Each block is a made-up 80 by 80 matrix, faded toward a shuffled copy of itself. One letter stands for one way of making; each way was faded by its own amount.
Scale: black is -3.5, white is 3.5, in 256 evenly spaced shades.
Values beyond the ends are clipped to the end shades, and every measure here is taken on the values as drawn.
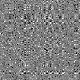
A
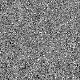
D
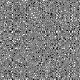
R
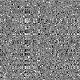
R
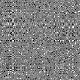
R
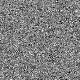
D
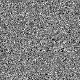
D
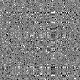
A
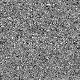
D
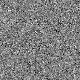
D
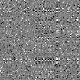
A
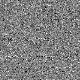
D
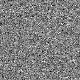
D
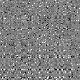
A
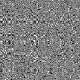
R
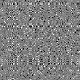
A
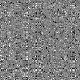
R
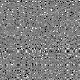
A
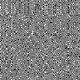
R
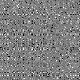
A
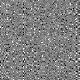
A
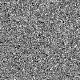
D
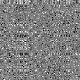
R
